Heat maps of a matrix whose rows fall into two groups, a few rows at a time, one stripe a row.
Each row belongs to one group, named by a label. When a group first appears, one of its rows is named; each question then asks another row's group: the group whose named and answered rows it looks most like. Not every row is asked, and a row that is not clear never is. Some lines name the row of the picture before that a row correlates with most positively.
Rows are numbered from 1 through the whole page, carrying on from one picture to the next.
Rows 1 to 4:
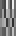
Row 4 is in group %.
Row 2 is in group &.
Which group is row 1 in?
%
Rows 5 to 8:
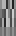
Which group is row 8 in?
&
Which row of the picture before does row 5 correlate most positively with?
3
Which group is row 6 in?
%
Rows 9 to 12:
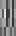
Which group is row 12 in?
&
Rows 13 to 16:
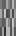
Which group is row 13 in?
%
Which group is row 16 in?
&
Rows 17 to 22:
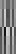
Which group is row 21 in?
&
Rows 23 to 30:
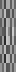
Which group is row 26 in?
%
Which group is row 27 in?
&
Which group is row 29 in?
&
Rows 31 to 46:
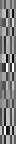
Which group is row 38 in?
%
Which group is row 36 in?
&
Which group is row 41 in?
&
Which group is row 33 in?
%
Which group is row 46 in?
&
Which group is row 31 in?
&
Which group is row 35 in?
&
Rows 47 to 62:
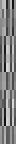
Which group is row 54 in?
&
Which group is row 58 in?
%
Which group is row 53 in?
&
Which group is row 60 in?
&
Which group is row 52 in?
&
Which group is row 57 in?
&
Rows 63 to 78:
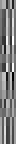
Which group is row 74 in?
&
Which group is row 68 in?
&
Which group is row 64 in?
%
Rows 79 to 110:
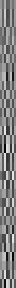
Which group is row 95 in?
&
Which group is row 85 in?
&
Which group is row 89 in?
&
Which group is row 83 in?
%
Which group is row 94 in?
&
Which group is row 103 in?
&
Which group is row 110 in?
&
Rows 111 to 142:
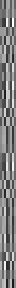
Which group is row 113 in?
%
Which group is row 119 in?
&
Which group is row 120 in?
%
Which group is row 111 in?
&
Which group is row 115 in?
&
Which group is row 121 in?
&
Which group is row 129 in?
%
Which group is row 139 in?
%
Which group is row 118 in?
%
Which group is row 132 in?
&
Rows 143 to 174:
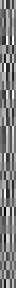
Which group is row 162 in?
&
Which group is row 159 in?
%
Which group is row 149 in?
&
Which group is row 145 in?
&
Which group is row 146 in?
%
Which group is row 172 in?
&
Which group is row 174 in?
&
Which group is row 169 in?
&
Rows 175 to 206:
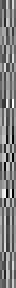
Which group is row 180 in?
&
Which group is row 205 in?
&
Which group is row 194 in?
&
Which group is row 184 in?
&
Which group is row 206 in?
%
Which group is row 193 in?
&
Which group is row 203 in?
&
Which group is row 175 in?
%
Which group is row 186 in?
%
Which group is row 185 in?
&
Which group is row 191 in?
&
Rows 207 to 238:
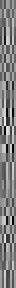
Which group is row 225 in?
%
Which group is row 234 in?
&
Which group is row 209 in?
%
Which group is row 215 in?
&
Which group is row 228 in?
%
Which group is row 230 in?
&
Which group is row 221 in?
&
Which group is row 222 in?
%
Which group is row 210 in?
&
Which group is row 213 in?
&
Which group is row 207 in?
&
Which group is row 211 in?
&
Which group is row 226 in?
%
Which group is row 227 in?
&
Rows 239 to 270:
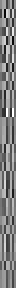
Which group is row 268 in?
&
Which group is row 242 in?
%
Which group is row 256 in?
%
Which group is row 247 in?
%
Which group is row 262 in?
%
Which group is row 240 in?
&
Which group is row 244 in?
&
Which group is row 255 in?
&
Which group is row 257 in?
&
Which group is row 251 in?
%
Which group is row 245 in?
%
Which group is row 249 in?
&
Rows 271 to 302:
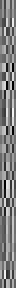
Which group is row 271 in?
&
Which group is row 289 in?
&
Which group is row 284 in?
%
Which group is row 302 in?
&
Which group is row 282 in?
%
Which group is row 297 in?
%
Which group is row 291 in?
&
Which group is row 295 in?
%
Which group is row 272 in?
&
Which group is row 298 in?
&
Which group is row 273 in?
%
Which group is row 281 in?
&
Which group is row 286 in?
&
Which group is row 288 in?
&
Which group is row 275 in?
%
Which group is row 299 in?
%
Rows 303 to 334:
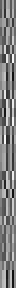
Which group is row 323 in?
&
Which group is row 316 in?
%
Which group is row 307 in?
%
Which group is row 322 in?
%
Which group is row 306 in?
&
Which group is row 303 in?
&
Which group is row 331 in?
%
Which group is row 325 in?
%
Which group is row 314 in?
%
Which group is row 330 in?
&
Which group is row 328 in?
&
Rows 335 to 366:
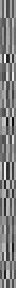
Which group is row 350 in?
%
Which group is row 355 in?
&
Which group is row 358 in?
&
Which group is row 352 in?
%
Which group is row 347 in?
%
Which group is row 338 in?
&
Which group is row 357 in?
&
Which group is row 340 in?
%
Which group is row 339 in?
&
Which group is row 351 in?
&
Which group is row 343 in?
%
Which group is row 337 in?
%
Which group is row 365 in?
&
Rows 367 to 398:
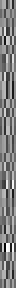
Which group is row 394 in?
&
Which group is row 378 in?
&
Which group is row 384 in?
&
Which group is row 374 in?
%
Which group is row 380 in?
&
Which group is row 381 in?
&
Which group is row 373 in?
%
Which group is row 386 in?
%
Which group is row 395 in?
%
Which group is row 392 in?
&
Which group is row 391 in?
%
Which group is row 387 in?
%
